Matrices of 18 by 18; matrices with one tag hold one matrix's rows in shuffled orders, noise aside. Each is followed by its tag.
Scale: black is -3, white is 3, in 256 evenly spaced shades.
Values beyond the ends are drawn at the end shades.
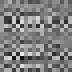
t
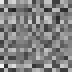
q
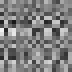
q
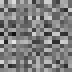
q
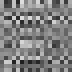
t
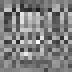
t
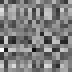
q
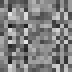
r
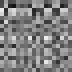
q
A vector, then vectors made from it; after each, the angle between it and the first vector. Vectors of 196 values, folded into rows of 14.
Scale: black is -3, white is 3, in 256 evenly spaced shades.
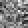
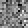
partly opposed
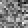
nearly opposite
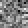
nearly opposite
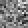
nearly parallel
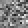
partly opposed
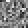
orthogonal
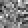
nearly parallel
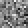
partly aligned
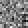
partly aligned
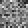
partly opposed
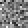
orthogonal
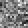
nearly parallel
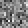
orthogonal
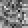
partly opposed
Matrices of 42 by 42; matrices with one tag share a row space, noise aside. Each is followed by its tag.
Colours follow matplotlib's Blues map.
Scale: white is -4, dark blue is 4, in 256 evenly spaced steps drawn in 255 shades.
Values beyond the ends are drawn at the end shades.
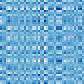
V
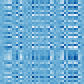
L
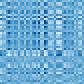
V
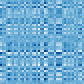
V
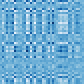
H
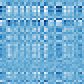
V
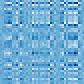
L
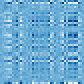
L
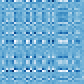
H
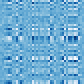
L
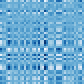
V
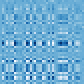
H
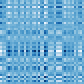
V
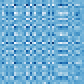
H
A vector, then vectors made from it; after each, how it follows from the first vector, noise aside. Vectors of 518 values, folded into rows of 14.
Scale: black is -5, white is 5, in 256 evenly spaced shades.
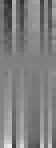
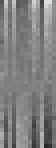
reversed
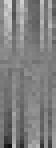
negated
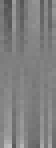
shrunk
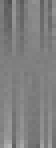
shrunk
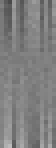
shrunk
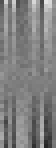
reversed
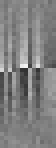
wrapped around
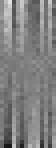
negated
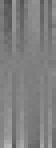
shrunk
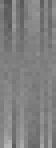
shrunk
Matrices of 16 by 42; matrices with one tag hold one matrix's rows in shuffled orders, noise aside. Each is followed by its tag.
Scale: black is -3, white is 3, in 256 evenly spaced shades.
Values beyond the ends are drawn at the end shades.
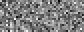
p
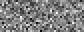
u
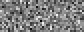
u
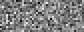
p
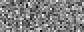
u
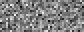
p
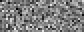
p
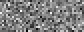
u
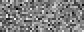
p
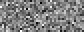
u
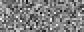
u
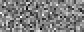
u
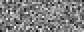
p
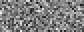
u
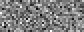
u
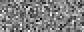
u
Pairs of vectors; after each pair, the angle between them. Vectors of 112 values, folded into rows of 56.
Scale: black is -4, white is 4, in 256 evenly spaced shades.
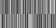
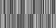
partly opposed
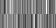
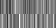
partly opposed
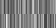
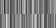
nearly parallel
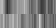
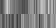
nearly opposite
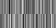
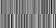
orthogonal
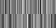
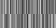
nearly opposite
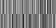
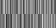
partly opposed
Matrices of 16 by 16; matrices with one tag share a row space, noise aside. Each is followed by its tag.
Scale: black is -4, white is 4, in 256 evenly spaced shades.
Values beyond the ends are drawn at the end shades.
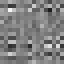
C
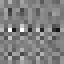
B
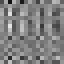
B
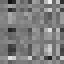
C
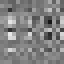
C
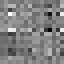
C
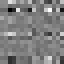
C
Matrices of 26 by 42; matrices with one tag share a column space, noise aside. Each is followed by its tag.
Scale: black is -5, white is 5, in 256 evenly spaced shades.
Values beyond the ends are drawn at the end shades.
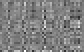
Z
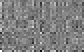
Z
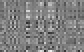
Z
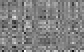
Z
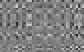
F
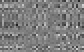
F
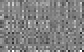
Z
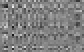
F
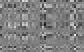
F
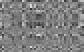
F
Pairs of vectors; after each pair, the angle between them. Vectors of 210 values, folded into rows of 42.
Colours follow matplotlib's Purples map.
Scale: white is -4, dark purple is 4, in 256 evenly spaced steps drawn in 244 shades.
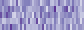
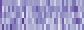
partly aligned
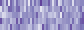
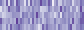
nearly parallel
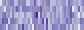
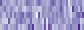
nearly opposite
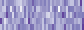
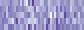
orthogonal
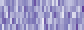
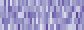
partly aligned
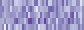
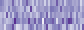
partly aligned
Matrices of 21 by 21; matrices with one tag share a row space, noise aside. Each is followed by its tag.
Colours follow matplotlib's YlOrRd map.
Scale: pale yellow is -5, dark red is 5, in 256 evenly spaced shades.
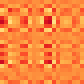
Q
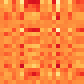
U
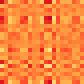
Q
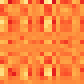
Q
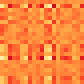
Q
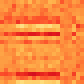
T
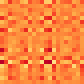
Q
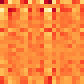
Q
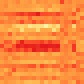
T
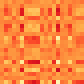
U
